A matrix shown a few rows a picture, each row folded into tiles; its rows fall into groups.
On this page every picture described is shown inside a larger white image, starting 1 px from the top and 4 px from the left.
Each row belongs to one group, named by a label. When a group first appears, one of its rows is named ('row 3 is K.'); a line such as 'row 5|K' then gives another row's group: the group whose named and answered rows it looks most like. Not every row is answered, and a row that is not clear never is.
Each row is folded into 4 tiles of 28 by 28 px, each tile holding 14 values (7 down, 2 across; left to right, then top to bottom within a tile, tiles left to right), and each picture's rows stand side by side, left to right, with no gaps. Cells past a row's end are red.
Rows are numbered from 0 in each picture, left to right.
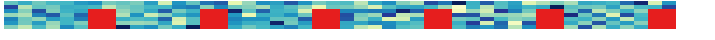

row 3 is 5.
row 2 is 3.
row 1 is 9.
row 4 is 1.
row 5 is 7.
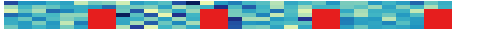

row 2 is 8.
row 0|1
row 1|7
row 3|3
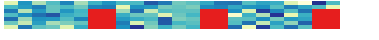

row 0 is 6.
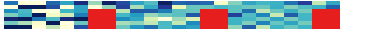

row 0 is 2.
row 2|7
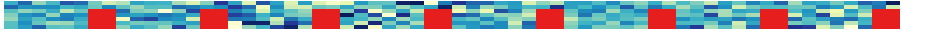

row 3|7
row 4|1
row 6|2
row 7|2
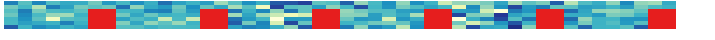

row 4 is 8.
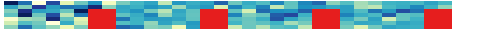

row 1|2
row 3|5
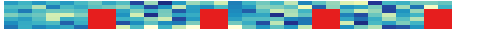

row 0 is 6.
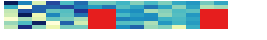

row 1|2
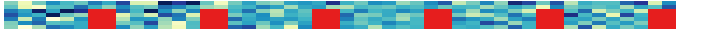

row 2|2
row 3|5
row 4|3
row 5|7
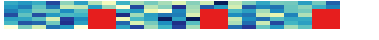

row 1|8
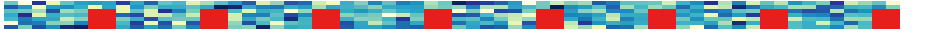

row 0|9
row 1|1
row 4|1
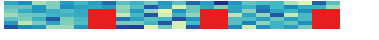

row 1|2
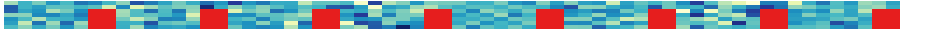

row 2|1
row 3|9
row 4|7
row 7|3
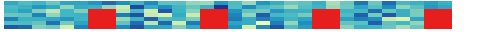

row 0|2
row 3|6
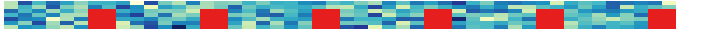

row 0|6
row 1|9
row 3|2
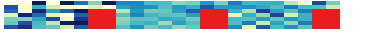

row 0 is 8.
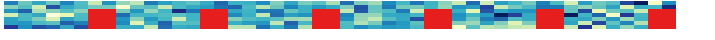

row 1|5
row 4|6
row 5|7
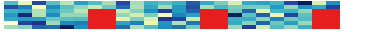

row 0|9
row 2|7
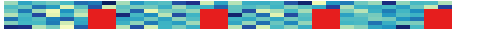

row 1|7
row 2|7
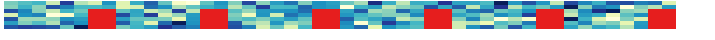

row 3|5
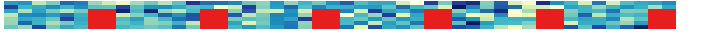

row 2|8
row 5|9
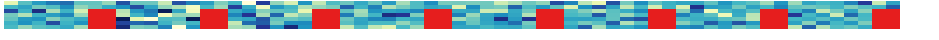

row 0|3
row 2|9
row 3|6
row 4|8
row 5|2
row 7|7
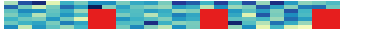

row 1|3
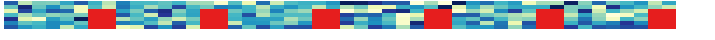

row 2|9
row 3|1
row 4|1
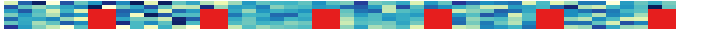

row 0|2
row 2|6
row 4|1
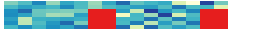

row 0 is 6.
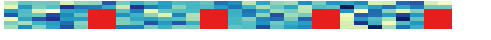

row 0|8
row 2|9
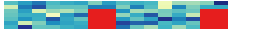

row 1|8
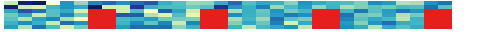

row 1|1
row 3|5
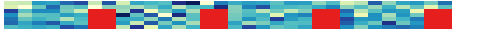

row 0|3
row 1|7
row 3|3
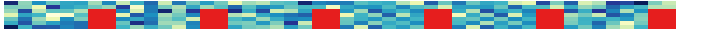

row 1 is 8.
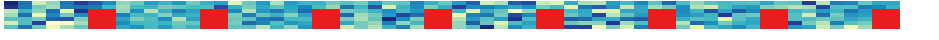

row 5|2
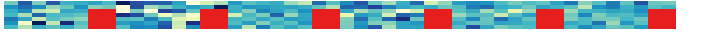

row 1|1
